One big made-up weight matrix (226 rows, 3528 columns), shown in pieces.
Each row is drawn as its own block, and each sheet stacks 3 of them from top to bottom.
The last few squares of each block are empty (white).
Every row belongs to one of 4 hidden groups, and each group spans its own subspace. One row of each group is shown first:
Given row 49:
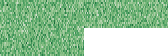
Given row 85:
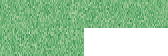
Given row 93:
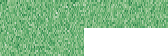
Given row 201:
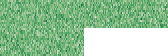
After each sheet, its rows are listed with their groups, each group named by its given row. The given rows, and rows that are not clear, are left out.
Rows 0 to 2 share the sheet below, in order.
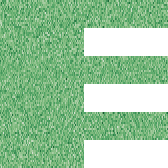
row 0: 49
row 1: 201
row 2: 201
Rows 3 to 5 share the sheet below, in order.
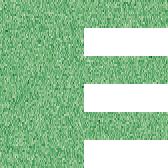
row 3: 85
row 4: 201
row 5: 85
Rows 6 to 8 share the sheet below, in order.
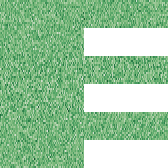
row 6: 201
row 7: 93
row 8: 93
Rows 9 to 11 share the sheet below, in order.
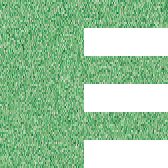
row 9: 49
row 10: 85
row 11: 85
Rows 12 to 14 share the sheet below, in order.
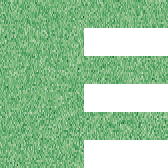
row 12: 201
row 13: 85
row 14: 85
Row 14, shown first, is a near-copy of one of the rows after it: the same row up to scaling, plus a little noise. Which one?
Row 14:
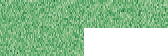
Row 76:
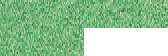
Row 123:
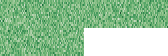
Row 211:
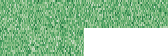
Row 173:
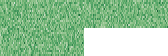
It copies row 76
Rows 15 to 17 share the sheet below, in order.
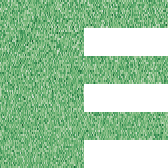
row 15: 201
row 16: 85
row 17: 49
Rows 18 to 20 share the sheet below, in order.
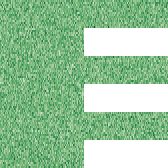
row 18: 85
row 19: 49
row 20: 85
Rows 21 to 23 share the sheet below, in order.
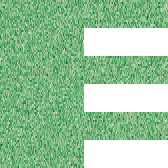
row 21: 49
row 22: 93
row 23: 85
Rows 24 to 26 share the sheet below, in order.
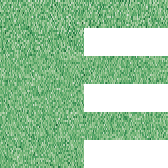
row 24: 85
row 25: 201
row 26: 93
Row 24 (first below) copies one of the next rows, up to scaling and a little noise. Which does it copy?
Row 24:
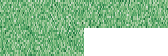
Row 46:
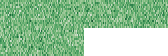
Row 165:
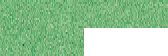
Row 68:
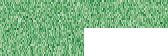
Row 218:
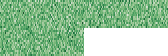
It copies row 218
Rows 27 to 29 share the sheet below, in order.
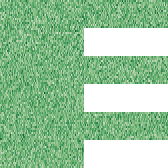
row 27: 201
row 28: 85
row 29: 49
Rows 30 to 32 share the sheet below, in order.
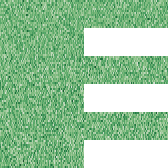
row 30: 93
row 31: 201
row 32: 93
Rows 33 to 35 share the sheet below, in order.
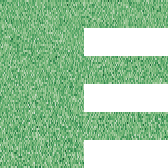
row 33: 93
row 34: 85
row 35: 85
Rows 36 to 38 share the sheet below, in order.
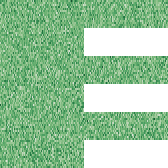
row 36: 93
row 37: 201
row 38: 85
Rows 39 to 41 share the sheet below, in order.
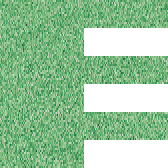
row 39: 49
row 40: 201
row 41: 85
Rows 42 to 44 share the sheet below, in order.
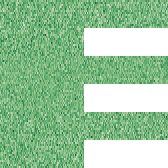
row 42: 49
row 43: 49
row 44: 201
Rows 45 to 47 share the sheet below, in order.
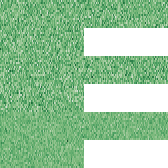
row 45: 201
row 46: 85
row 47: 93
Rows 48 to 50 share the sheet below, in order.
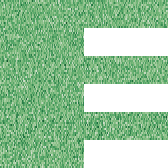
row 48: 85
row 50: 49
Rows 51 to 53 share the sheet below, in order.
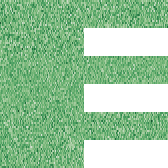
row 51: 85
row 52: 93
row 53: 93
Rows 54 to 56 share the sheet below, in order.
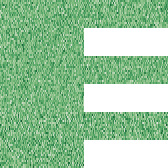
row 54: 49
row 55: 49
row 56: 93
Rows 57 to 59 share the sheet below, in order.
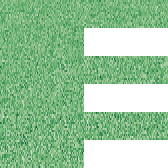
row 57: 85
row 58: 49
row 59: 49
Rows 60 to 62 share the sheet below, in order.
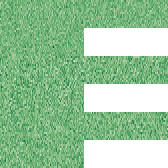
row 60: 93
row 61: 93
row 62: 201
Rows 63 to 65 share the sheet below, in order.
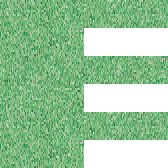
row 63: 93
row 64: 201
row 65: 93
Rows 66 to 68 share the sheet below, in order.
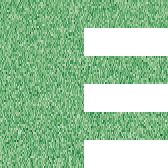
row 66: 85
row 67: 201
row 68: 85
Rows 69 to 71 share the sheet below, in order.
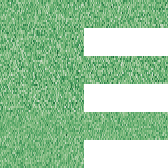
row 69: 201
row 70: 85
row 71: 201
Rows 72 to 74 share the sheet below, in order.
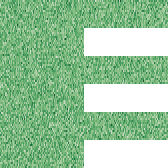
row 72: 93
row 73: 85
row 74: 85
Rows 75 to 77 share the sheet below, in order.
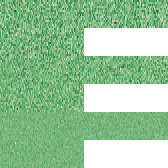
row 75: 93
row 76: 85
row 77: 49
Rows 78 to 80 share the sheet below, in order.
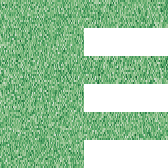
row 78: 49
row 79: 49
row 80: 85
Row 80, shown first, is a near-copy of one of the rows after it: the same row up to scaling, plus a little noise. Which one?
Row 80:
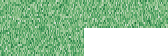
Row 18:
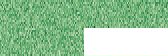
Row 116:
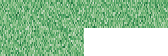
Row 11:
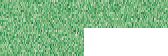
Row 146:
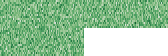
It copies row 146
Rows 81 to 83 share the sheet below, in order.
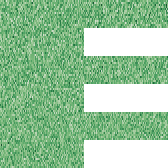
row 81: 49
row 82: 201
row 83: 85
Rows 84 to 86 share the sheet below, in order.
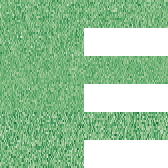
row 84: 85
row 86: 93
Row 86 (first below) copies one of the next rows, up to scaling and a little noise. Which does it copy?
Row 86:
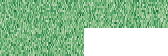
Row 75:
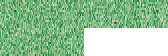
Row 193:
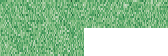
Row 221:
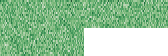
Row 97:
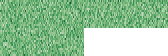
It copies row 75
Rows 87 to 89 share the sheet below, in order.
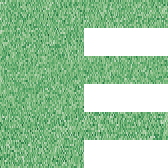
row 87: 93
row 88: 49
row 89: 49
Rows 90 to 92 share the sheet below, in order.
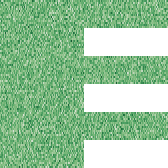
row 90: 85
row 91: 201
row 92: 201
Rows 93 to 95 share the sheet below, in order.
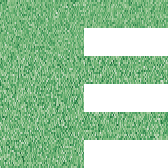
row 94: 201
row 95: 49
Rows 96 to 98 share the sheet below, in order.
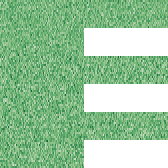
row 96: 93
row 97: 93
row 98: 85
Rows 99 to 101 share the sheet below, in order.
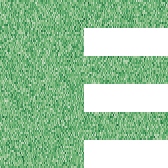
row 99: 201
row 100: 93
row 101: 49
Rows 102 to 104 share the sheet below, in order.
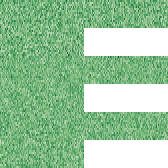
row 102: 93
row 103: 93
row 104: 201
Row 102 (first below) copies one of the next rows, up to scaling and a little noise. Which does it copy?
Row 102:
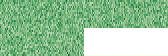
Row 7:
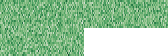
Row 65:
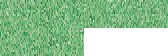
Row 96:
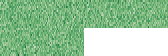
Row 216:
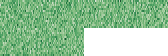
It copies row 7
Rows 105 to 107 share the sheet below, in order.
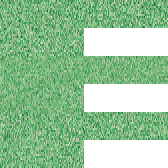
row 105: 85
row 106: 49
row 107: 201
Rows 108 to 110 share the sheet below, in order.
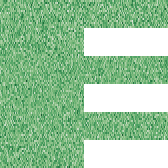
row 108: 85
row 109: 49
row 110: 85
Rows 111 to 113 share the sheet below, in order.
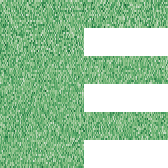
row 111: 93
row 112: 49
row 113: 201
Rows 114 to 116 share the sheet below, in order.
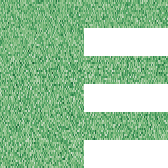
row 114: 85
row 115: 85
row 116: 85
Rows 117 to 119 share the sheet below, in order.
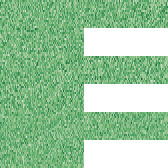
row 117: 93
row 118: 49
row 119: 49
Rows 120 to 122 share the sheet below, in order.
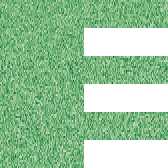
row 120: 49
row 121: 85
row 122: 85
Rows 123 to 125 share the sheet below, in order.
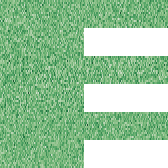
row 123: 85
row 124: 201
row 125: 49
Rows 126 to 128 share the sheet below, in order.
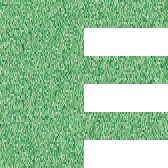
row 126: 49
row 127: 49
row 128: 85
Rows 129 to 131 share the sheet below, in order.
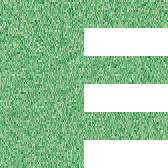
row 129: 85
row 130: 85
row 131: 93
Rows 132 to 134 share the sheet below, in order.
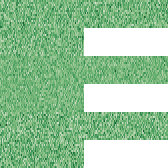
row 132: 49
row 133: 201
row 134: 85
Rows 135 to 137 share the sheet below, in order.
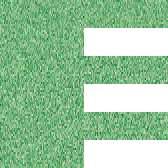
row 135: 201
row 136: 201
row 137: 49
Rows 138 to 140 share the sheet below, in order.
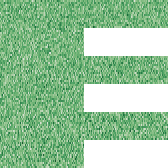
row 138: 85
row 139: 201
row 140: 201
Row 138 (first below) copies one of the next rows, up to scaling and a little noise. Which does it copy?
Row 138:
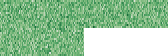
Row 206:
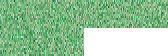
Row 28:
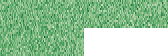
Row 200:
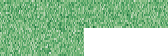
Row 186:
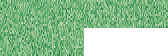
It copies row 200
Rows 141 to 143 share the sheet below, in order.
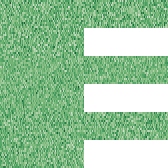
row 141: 85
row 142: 49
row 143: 93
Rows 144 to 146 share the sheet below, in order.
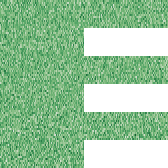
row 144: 201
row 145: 49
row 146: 85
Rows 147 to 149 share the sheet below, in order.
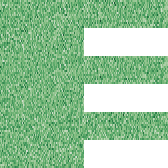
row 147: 49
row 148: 49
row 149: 85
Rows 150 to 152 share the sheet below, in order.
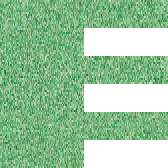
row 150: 201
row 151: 49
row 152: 85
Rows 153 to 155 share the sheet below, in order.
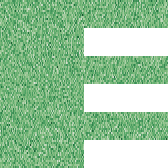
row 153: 93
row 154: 93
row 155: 85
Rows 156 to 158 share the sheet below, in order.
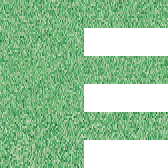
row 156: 85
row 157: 49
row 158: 93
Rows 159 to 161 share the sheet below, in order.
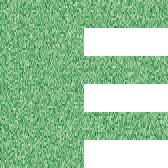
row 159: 93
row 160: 85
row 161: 49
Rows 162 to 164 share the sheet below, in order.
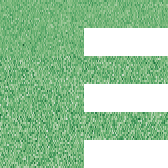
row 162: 85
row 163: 85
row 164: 93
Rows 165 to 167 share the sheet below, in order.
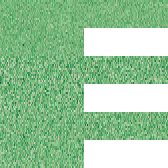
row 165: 85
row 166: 49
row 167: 49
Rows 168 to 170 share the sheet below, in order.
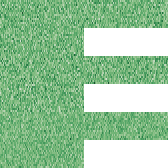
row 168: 49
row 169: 85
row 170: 201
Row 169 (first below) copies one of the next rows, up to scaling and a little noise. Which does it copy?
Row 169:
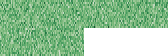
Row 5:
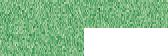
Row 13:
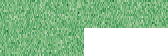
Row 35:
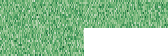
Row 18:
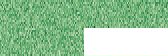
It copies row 18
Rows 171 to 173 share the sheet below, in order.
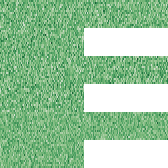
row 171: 49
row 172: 93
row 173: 85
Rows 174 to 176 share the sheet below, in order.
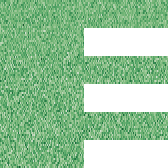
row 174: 201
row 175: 85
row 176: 201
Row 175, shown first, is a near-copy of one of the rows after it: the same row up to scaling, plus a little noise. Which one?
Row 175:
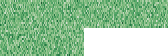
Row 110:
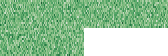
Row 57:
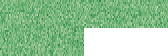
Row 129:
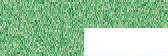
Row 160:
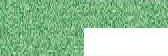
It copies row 110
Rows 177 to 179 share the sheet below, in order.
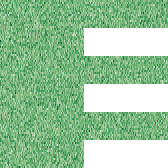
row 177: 85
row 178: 201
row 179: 201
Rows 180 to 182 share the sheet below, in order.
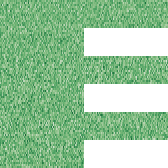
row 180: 85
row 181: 49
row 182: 201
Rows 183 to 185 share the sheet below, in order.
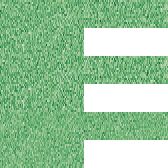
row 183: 49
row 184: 49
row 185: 201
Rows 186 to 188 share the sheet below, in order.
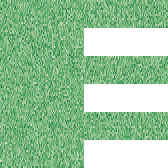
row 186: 85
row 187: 93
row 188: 85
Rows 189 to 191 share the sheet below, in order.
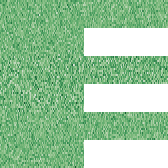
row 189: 93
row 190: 85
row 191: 93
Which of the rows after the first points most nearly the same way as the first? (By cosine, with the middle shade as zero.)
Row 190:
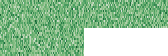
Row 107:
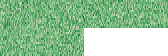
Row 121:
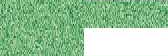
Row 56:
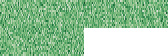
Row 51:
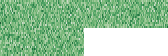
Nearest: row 121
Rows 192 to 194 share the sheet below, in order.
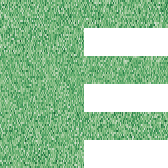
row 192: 49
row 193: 93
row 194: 85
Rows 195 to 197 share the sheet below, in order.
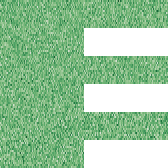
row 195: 93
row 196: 85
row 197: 49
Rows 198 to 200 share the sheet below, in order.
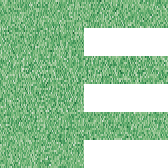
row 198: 85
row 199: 201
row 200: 85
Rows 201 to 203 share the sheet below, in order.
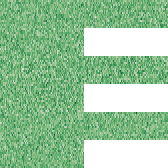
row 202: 201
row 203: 49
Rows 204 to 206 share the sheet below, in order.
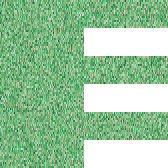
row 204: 93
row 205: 93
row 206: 85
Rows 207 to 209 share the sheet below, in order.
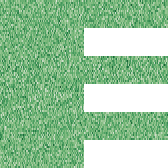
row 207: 85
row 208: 85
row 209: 49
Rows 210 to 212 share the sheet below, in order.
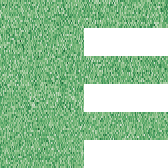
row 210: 49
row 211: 85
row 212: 85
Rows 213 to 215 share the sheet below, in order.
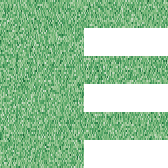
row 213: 85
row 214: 49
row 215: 49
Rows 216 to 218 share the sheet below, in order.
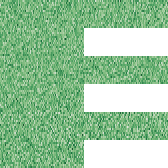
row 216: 93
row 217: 201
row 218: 85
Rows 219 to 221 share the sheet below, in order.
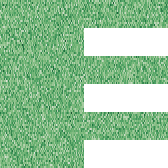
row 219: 49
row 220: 201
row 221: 93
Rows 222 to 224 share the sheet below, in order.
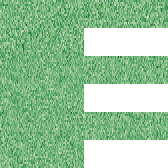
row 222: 49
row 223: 93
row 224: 93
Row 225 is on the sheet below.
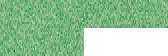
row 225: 201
